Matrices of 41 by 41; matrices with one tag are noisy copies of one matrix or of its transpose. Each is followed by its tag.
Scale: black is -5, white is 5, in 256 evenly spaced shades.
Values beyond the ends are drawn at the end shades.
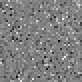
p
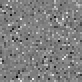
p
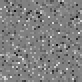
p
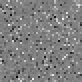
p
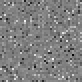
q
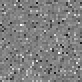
q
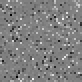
p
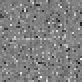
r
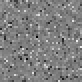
r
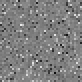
q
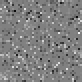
p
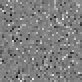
p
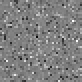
r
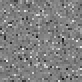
r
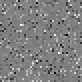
q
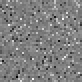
p
